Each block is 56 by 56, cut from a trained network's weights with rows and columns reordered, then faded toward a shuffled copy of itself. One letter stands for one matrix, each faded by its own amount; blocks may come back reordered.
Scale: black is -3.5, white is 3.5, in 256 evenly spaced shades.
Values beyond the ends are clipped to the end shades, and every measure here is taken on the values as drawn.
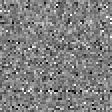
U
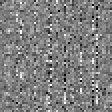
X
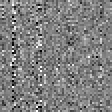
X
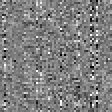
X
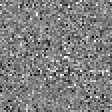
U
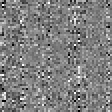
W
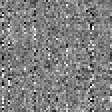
X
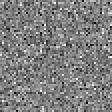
U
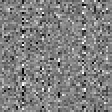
X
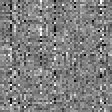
W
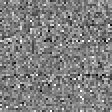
U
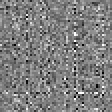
X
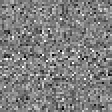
U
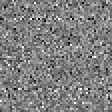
U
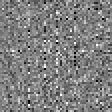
X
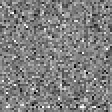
U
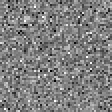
U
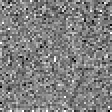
U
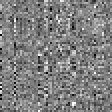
W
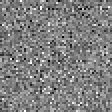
U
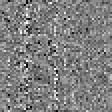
X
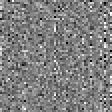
X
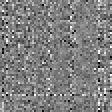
W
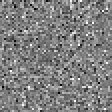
U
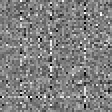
W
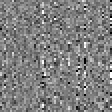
W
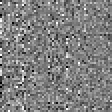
X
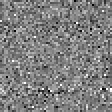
U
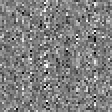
X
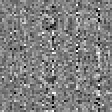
W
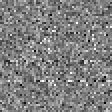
U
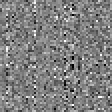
X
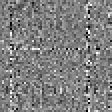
W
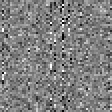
X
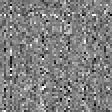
X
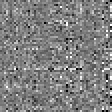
W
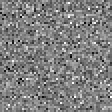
U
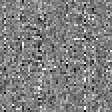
X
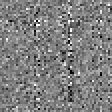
X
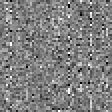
X
